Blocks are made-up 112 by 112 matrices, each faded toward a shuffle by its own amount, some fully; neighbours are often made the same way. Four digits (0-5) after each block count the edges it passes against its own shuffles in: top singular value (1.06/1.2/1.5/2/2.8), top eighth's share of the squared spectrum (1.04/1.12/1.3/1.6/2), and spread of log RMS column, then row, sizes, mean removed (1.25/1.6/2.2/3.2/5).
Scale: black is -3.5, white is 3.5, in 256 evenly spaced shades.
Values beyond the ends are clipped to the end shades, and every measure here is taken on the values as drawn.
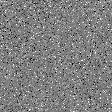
1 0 0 0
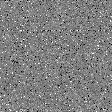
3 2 0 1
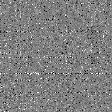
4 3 1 2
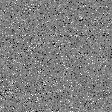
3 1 0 1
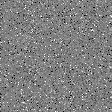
2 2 0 0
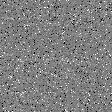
0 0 0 0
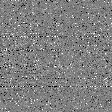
2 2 1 2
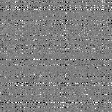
3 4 3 4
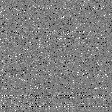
2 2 1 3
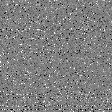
2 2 0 2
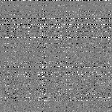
3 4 3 4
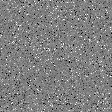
0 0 0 0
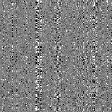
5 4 4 2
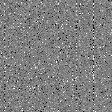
4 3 2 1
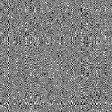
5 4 3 2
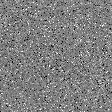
2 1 0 0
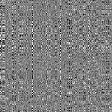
5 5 4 3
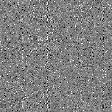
4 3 2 1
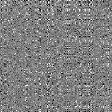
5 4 3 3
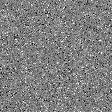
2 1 0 0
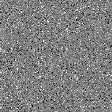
3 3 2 1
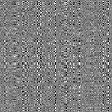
5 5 4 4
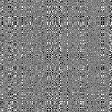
5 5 4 3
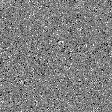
3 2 0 1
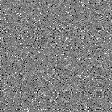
4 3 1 2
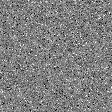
0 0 0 0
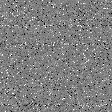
1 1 0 1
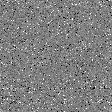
1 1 0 1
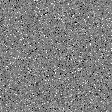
0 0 0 0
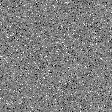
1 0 0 0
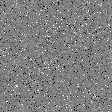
0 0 0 0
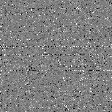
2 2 1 2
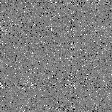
2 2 1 2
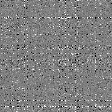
3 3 3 3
